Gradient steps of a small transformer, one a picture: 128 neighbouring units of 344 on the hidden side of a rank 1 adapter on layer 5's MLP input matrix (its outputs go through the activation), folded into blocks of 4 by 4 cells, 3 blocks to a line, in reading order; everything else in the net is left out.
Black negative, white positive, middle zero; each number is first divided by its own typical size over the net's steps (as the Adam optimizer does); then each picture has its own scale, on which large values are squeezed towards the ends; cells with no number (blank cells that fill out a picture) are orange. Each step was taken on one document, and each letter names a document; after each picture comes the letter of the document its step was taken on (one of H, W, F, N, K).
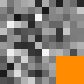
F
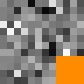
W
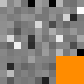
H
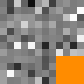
H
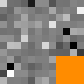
H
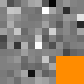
W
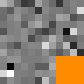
H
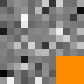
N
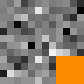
N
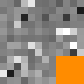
N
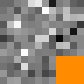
W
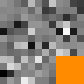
N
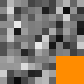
W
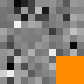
N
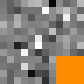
W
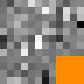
W
